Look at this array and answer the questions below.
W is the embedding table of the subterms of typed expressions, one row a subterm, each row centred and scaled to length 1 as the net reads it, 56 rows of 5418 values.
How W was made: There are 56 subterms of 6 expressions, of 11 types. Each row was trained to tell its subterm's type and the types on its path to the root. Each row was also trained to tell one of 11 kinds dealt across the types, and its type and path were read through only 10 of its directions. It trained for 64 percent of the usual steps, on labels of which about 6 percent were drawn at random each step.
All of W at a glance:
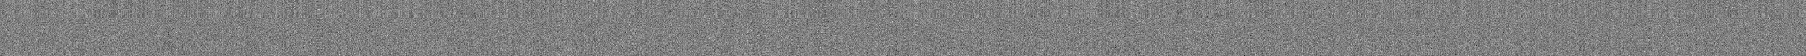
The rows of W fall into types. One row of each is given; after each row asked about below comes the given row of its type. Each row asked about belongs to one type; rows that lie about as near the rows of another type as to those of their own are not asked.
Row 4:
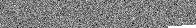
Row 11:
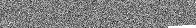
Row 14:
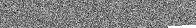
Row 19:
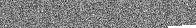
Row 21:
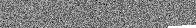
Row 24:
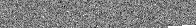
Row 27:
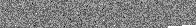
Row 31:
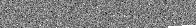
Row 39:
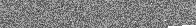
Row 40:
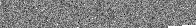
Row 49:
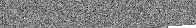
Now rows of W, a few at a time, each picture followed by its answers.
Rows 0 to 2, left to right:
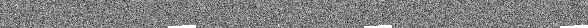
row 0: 11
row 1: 19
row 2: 11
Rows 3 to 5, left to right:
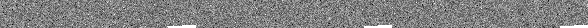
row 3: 24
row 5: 27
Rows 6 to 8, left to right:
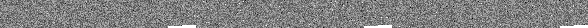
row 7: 14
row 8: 19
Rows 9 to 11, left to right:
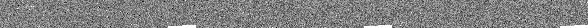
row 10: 11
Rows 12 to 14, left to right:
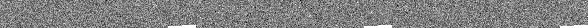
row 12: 11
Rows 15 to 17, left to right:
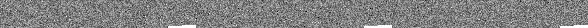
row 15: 14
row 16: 14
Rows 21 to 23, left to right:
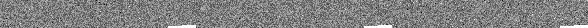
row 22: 19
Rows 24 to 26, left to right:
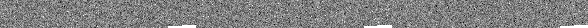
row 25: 19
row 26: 21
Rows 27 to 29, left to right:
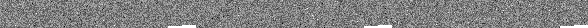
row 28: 39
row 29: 40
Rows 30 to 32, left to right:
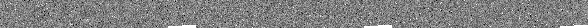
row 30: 21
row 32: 39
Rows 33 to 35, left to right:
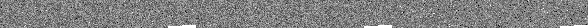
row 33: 14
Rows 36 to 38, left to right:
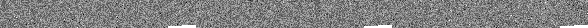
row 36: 40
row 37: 21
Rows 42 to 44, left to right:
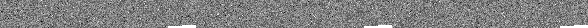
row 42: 31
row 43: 39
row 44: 39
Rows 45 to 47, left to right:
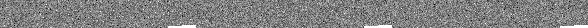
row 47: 21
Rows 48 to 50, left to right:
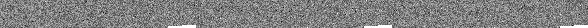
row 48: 21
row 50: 27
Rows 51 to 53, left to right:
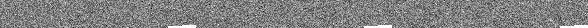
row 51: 11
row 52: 4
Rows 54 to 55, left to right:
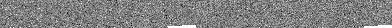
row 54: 19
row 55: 24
